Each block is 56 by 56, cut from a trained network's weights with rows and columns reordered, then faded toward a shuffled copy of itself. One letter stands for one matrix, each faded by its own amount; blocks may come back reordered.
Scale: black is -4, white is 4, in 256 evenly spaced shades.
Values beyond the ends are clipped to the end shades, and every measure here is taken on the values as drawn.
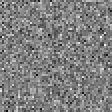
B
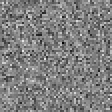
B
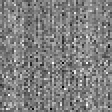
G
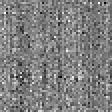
G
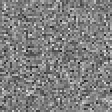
B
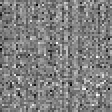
G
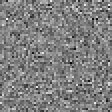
B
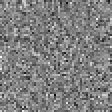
B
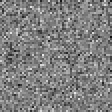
B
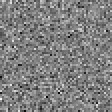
B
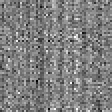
G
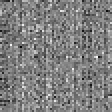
G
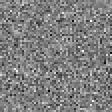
B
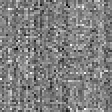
G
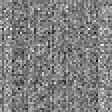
G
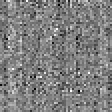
G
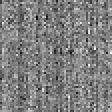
G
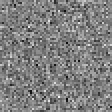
B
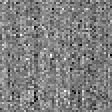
G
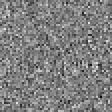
B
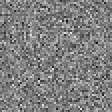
B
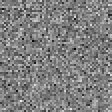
B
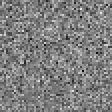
B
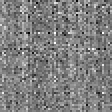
G
